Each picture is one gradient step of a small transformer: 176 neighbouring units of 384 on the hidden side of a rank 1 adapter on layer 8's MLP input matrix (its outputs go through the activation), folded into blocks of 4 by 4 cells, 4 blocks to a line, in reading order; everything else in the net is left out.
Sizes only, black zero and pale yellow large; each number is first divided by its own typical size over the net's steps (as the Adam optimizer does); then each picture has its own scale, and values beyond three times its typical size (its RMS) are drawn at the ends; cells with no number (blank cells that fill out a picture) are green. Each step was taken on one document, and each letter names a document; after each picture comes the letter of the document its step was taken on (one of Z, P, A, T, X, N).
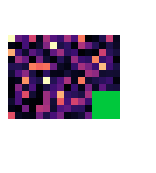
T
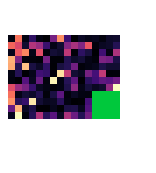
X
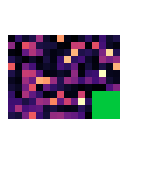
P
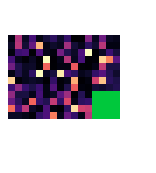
X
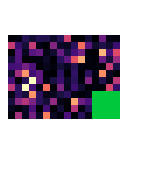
P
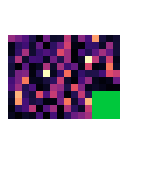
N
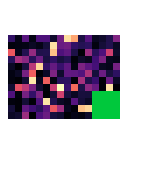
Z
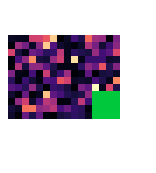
T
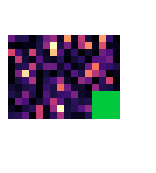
Z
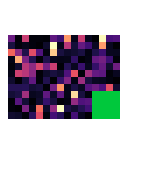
Z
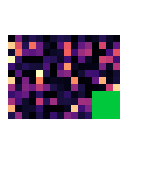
X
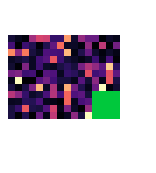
N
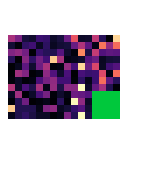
N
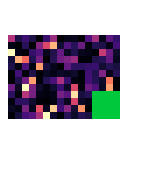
Z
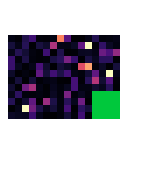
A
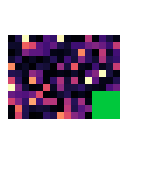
X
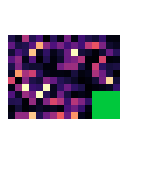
P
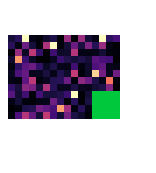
Z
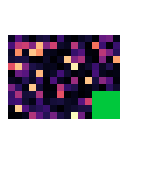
P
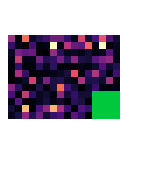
Z
